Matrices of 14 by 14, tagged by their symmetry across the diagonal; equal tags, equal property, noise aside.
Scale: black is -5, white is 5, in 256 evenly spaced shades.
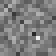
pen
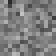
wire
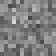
wire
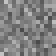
wire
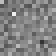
pen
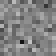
wire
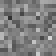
wire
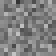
wire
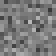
wire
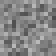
pen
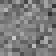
wire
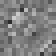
pen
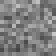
wire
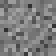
pen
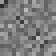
pen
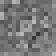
pen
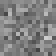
wire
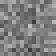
wire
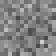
pen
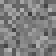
pen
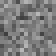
wire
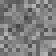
pen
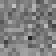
wire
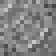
pen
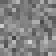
wire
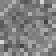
pen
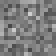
pen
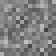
pen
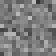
wire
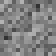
pen
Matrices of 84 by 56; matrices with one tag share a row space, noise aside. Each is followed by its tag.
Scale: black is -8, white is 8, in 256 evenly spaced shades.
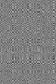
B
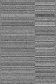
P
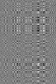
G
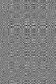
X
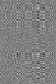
G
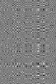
G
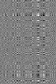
G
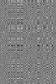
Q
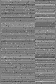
P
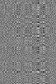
G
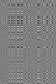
Q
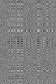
Q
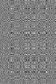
X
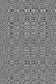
X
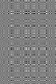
X
